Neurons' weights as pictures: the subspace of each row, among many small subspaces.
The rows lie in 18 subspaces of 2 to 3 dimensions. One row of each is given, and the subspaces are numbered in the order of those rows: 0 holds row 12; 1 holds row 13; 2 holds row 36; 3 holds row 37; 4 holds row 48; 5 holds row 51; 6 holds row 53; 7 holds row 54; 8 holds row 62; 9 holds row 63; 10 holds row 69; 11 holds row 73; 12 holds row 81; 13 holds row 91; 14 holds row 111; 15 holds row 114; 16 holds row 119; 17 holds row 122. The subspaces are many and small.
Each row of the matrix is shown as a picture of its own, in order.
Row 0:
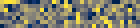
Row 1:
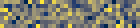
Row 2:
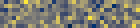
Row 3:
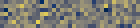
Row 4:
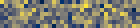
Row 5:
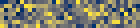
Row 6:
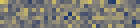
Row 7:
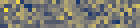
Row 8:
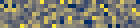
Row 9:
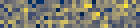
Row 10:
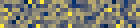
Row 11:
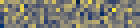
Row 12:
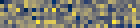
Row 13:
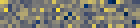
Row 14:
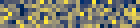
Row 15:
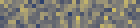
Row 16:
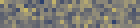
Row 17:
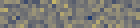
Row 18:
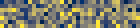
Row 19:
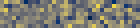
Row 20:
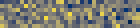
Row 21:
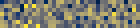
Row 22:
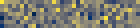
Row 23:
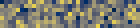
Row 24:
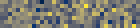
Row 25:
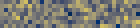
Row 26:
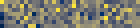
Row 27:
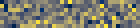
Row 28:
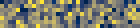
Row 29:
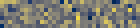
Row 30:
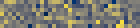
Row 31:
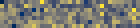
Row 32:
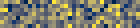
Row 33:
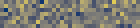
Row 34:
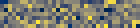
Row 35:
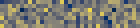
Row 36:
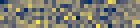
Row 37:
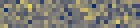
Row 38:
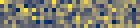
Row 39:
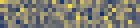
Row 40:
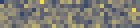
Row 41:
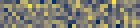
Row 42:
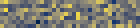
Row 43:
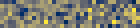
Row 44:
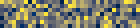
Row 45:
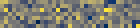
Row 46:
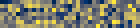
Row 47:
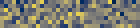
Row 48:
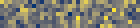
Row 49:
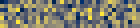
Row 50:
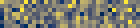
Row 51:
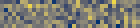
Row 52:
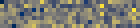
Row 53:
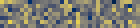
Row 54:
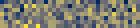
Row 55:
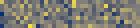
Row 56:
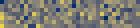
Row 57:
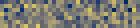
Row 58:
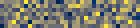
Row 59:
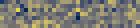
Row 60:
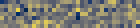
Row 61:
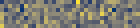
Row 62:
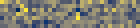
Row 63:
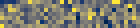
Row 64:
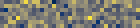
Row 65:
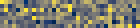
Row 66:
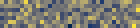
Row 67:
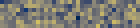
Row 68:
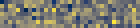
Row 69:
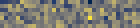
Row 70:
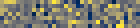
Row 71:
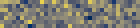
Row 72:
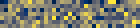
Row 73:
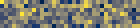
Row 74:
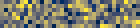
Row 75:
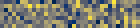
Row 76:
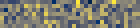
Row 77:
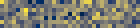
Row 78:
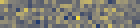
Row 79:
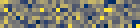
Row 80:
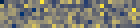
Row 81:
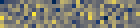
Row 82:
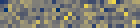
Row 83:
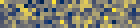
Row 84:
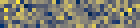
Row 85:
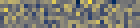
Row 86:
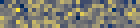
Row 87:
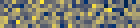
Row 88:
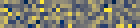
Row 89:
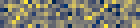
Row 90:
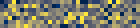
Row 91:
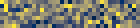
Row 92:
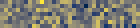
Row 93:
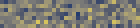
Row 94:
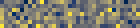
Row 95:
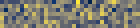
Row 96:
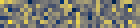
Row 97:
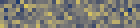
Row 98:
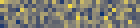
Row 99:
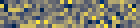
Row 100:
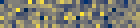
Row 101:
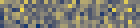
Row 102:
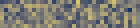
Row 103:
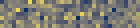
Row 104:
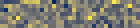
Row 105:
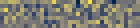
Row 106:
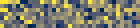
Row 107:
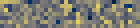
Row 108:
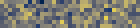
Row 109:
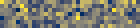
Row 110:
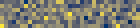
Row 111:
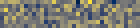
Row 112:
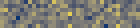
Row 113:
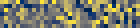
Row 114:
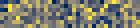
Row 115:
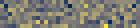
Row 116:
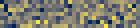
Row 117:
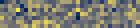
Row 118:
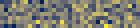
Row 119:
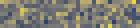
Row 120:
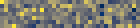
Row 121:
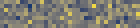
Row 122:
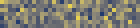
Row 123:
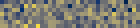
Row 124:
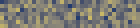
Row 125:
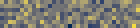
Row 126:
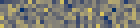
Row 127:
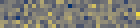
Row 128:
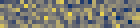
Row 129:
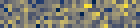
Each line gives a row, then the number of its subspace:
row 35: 15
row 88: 4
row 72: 1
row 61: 14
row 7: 3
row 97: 3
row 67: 4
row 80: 11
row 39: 17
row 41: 5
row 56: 12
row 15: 4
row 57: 7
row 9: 1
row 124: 17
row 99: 13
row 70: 12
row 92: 13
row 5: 3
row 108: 0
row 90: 16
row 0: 9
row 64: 9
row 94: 5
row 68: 0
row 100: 2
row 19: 6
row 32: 15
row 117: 8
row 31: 11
